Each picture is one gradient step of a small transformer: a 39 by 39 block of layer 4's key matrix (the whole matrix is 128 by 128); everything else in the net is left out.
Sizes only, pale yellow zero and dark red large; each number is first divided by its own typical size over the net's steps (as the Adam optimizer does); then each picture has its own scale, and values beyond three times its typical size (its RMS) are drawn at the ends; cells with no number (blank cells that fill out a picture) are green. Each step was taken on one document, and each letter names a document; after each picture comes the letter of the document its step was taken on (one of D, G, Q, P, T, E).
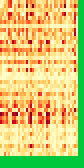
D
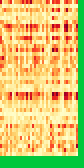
D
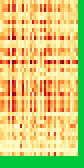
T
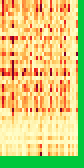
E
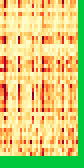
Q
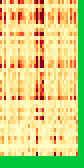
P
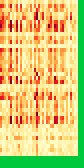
T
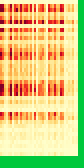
T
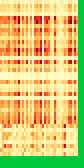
D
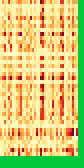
Q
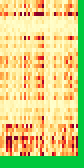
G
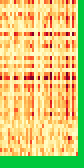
Q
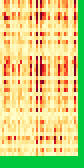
P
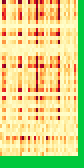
P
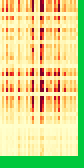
E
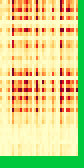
E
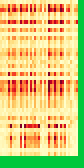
T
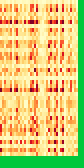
T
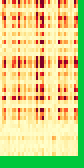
P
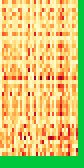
Q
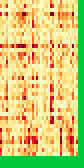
Q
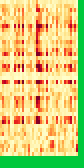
D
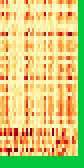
Q
